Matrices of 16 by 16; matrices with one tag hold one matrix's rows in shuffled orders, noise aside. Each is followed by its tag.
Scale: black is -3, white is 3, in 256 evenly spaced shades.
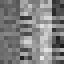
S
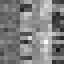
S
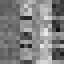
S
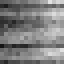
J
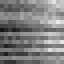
J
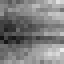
J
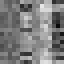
S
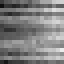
J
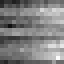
J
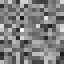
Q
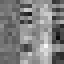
S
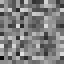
Q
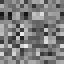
Q
